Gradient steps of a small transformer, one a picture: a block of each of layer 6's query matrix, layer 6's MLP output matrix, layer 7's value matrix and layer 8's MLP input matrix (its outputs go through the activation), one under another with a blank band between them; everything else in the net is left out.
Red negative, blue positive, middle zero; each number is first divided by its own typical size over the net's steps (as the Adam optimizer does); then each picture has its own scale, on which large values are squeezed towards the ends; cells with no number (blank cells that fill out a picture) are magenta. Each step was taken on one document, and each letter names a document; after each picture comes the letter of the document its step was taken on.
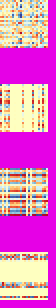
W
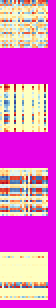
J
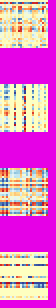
J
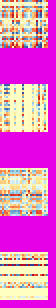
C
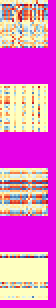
W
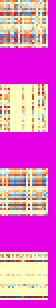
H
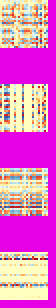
C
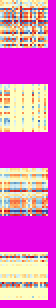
W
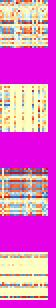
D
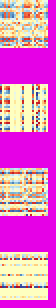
D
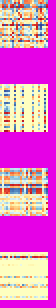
C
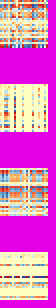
J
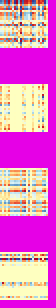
W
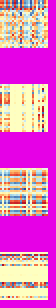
W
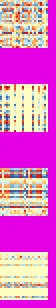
C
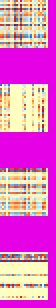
H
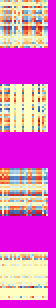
C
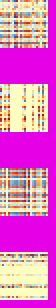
H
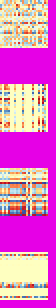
J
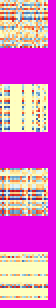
D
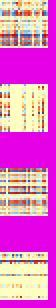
H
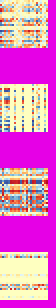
D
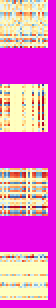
W
